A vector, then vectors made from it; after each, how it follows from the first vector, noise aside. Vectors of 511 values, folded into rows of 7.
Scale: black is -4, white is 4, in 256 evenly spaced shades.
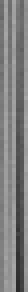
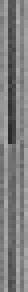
wrapped around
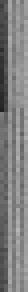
wrapped around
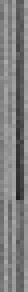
wrapped around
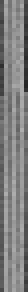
wrapped around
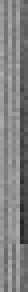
wrapped around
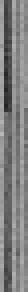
wrapped around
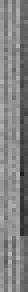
wrapped around
